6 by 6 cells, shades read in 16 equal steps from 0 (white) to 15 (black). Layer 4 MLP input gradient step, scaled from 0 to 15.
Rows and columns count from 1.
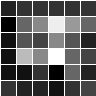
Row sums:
73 47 65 45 77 75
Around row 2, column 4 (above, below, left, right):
12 7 7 6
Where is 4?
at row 4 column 2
